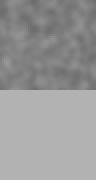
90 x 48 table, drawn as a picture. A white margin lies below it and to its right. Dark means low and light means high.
The table splits into 2 rows of 1 panel. Panel 1,1: middling, blotchy, faint in contrast. Panel 2,1: high, flat.
